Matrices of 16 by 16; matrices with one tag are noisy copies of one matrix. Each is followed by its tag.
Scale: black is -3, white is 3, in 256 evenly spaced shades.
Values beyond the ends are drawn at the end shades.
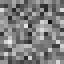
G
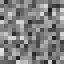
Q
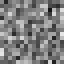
Q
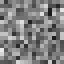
Q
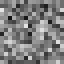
G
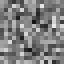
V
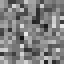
V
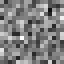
Q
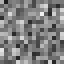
Q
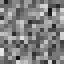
Q
